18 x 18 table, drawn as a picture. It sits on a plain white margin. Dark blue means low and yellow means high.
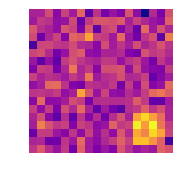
The bottom right is the ninth with the highest average. No row or column stands out. An odd patch, higher than its surroundings, sits in the bottom right. On average the colour sits 40% of the way up the scale. The halves do not mirror each other.
